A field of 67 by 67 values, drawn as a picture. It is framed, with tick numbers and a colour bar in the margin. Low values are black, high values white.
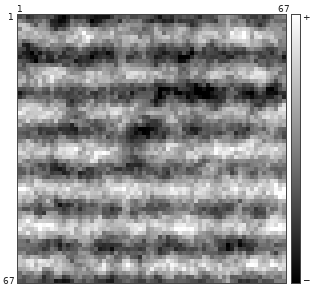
Horizontal stripes repeat 7 times down the table. Streaks run across, left to right. No row or column stands out. On average the colour sits 50% of the way up the scale. The ninth with the highest average is the middle right.
